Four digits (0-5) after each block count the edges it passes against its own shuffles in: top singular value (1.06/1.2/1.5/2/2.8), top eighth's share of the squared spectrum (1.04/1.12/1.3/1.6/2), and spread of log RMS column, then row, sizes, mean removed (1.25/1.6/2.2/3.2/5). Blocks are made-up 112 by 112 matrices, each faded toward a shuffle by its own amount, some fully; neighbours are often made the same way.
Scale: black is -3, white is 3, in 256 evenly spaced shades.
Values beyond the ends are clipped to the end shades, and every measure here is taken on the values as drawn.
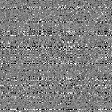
5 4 2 4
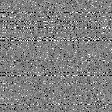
4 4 1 3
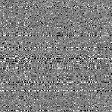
4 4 2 4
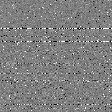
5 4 0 3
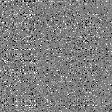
4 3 2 3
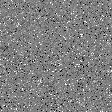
2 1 0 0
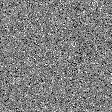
0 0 0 0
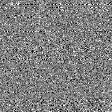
1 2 0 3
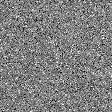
0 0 0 0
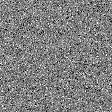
0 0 0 0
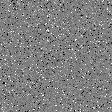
0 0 0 0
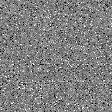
3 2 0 1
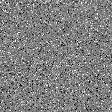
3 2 0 1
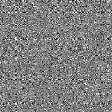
4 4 2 3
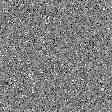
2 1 0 0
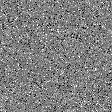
2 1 0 0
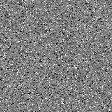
3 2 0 0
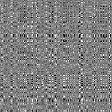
5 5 4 4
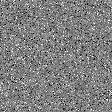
1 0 0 0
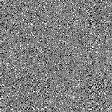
4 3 1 2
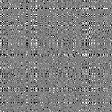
5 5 3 4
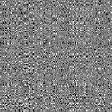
5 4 3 3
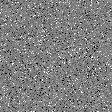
2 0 0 0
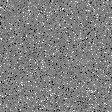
0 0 0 0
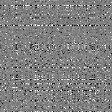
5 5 3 4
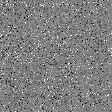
2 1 0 0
